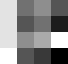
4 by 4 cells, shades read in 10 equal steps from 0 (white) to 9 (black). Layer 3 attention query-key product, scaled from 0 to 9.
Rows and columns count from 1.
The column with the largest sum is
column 4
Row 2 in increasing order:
1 5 6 8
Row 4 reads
0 6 7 9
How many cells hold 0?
2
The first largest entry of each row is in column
4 4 2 4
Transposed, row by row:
1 1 1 0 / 5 6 4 6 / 4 5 3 7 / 6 8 0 9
